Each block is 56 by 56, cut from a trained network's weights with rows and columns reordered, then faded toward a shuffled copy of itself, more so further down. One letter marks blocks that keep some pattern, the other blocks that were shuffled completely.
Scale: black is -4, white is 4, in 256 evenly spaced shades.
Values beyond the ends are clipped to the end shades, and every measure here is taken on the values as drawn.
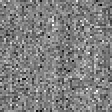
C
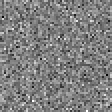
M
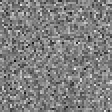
C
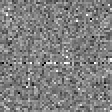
C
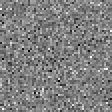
M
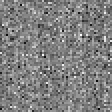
C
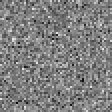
M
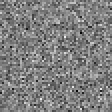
M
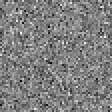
M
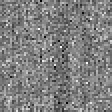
C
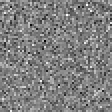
M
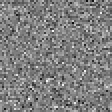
M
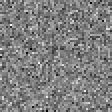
M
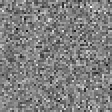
C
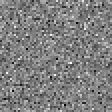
M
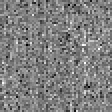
C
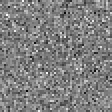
M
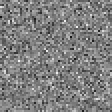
M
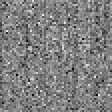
C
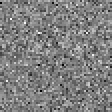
C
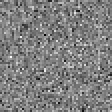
M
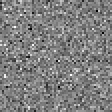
C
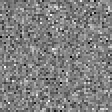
M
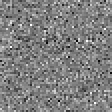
C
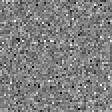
M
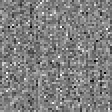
C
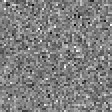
M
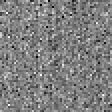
C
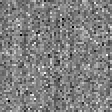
C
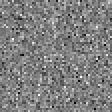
M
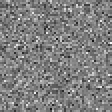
C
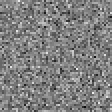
M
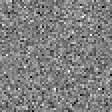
C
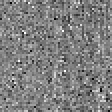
C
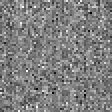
C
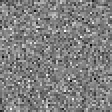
M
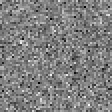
M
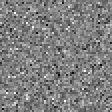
M
